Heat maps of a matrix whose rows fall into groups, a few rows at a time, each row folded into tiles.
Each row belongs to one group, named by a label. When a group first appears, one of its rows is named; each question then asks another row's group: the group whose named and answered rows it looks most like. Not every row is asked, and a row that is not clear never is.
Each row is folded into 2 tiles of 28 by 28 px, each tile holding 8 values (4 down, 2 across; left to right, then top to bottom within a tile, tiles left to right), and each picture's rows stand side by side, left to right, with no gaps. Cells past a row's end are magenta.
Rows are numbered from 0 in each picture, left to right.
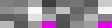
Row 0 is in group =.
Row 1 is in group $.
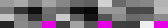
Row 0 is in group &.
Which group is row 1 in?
&
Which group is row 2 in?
$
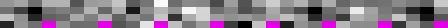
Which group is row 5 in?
&
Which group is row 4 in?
$
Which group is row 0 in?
&
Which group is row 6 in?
=
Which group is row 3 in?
=
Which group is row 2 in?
$
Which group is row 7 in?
&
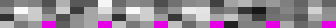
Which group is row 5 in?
=
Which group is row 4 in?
&
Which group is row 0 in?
=
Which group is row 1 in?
$
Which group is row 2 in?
=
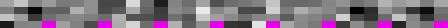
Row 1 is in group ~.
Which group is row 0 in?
&
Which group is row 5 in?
=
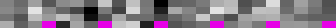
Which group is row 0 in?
=
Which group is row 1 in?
&
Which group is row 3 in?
$
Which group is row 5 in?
~
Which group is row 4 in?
$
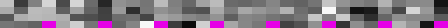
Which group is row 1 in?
~
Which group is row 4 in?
=
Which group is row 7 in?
~
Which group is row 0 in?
$
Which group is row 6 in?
&
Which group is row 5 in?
$
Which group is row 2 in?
$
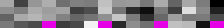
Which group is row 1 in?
$
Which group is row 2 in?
&
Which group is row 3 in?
~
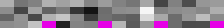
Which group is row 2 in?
=
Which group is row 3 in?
$
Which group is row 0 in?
$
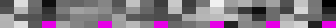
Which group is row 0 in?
~
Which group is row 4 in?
&
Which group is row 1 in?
=
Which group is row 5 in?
~
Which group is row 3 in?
$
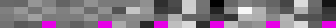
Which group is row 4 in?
=
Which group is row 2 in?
~
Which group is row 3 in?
~
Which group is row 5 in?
~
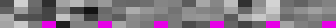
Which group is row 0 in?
~
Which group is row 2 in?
=
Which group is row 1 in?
&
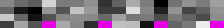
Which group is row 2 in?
~
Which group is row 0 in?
&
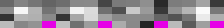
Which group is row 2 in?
~
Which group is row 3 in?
=
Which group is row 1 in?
=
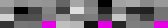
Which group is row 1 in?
~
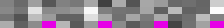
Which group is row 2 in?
$
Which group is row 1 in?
=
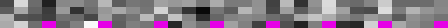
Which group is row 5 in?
$
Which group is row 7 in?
=
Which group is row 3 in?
&
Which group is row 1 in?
$
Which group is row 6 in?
$
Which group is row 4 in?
~
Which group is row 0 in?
~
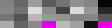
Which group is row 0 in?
=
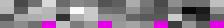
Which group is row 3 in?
&
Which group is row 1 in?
=
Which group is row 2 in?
~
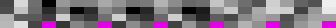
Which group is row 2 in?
&
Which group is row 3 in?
&
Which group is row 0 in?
~
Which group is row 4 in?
$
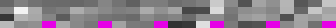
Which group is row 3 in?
$
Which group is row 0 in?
=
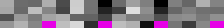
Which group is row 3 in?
$
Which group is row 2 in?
~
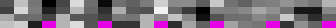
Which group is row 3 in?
&
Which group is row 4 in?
=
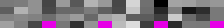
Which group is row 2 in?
~
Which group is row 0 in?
~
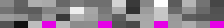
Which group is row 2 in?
$
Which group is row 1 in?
=
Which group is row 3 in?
~
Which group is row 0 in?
$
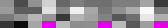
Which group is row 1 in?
=
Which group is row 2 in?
=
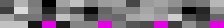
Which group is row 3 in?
&
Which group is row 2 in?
$
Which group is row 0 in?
~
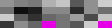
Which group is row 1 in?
$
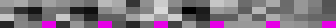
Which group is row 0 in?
&
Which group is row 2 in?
$
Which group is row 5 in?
~
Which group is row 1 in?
&
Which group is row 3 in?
&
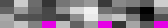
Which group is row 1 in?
=
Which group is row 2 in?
&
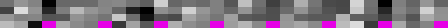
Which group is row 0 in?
~
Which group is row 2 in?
&
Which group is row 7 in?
=
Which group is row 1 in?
=
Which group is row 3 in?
=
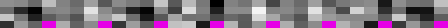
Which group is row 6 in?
~
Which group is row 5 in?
=
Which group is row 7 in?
&
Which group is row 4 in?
=
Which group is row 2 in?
&
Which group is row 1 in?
=
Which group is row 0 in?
&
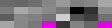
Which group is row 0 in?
=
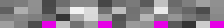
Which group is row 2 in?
$
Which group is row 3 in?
$
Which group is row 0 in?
~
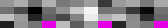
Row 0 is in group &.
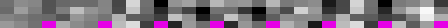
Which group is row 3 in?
&
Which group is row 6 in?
~
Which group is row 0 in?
~
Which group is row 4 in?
&
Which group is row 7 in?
=
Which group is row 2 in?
~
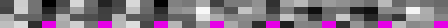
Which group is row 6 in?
&
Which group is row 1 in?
~
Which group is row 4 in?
~
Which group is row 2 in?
~
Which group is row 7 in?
=
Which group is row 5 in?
&
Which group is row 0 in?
~
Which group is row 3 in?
=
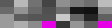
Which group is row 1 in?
&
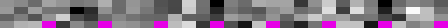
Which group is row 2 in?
~
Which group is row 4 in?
$
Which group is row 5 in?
$
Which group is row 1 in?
&
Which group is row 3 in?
~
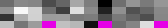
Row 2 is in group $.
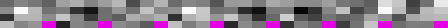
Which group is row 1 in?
&
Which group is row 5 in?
&
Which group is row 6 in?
$
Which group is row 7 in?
$
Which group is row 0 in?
=
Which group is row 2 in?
$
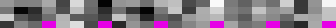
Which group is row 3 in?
$
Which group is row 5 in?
$
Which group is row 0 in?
&
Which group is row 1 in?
~
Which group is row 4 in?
=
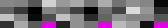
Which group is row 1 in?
&
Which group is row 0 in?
&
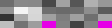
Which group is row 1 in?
$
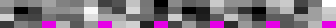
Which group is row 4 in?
&
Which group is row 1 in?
=
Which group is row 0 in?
&
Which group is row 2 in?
~
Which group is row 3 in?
&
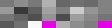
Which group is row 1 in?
=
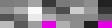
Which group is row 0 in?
=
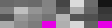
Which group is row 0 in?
=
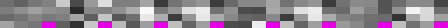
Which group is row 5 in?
=
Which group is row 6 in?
~
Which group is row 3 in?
=
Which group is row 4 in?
$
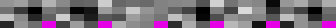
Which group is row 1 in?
&
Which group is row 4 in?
~
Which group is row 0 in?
&
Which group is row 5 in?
&
